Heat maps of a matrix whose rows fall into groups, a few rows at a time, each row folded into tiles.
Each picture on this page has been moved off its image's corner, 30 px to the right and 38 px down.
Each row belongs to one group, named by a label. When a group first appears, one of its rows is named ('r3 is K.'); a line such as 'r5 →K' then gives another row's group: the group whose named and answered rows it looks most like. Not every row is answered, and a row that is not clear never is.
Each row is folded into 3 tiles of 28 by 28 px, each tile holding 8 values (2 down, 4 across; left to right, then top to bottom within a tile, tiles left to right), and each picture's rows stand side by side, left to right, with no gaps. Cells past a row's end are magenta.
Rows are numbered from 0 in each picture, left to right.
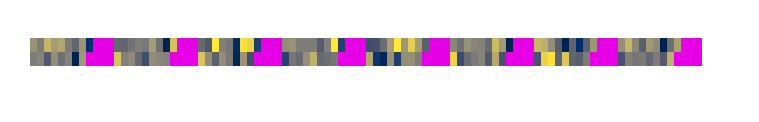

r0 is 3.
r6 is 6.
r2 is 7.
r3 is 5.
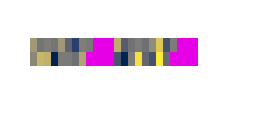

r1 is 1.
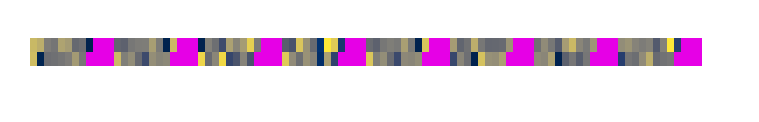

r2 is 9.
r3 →7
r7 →5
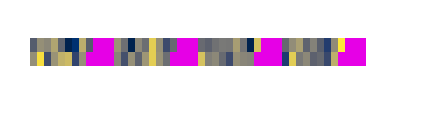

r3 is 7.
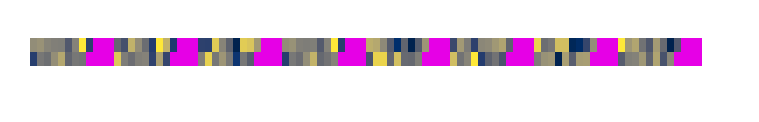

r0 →5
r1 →7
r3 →5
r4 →6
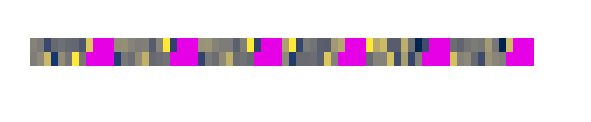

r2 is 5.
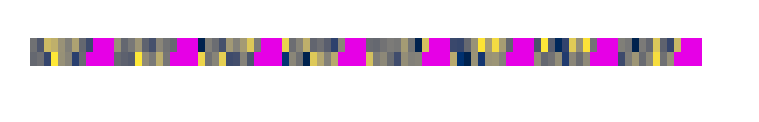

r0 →3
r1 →1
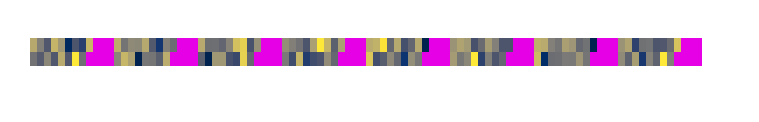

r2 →1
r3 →1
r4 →7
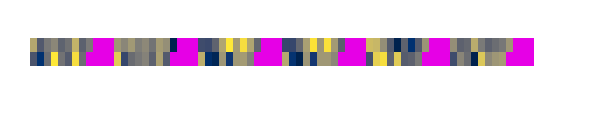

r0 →1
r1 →7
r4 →6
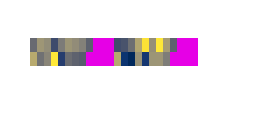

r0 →9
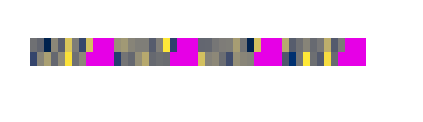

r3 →1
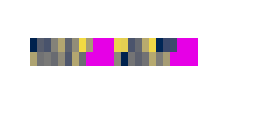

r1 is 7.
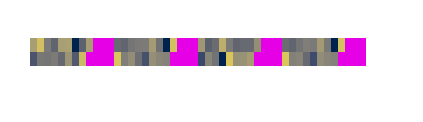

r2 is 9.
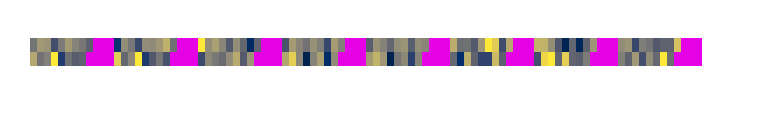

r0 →9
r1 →9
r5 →1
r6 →6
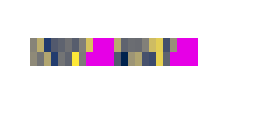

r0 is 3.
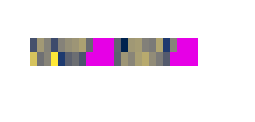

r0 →9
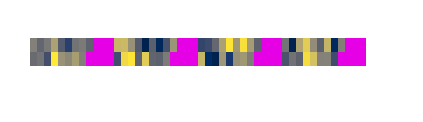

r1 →6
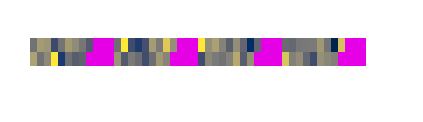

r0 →9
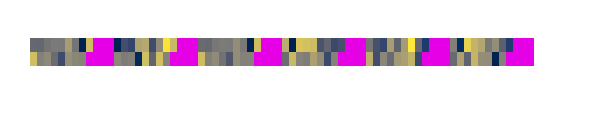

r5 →3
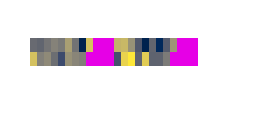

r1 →6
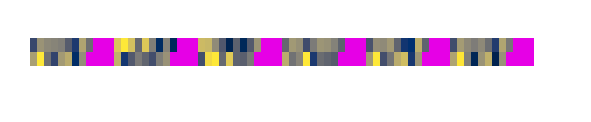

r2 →6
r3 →9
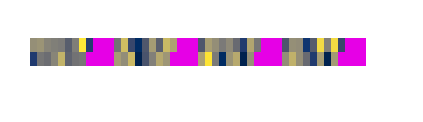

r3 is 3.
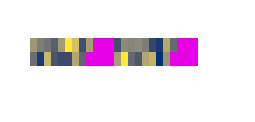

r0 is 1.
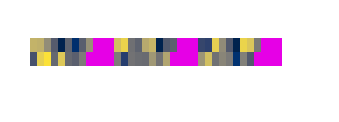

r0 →6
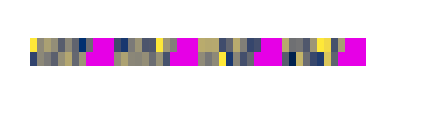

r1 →7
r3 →1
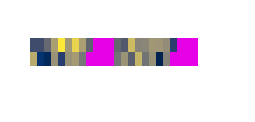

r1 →3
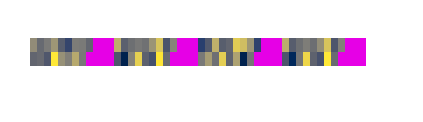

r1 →1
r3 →1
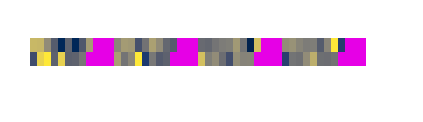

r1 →9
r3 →5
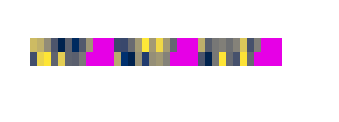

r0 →6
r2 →1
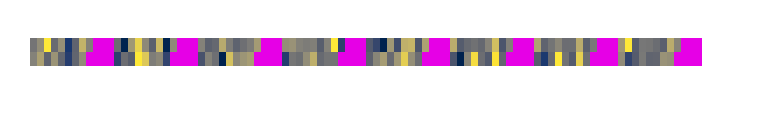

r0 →7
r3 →5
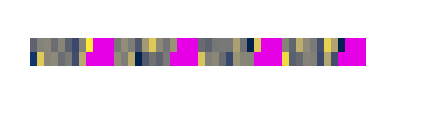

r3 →7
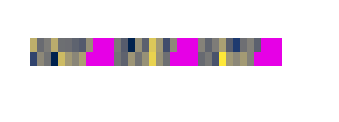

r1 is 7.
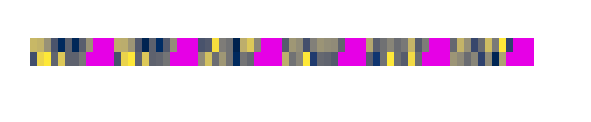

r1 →6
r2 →7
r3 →9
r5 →3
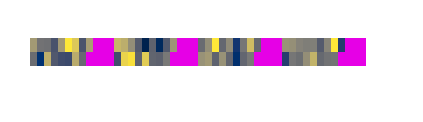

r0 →1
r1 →6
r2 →7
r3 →5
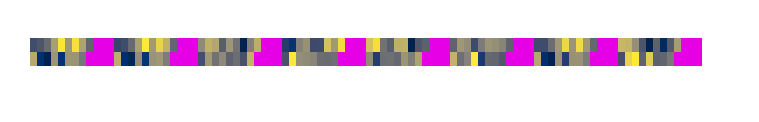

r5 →9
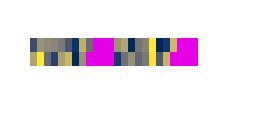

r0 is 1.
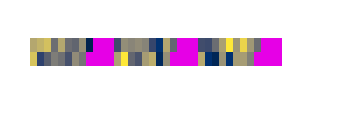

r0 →7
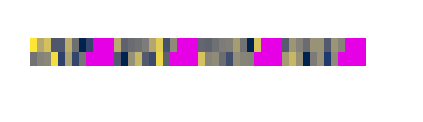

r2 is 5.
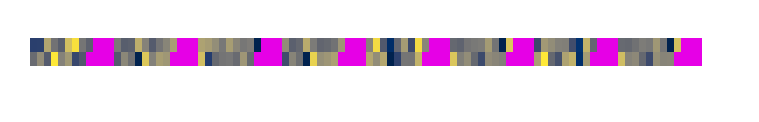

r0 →3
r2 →7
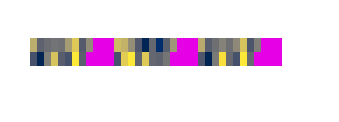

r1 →6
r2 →1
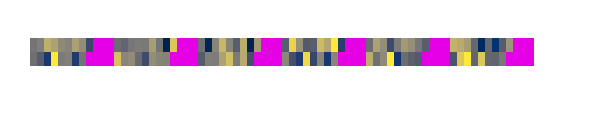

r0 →3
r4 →9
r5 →6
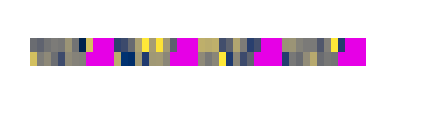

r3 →5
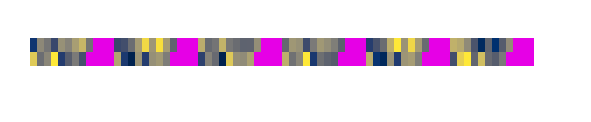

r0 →9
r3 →9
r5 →6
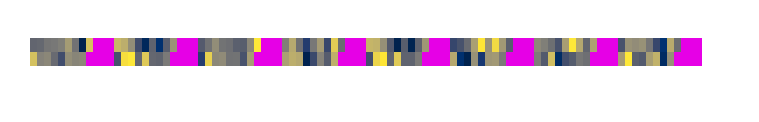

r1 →6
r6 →1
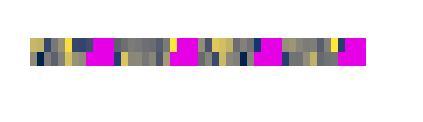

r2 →3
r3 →5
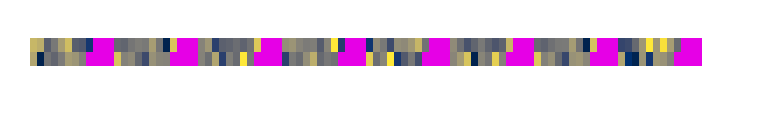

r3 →5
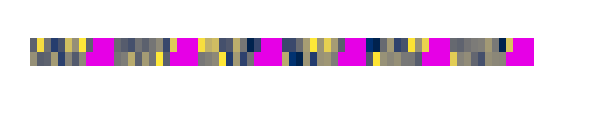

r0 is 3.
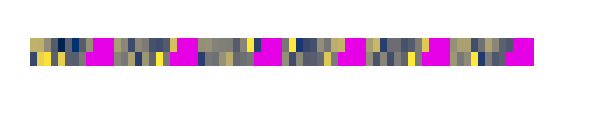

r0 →6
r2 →5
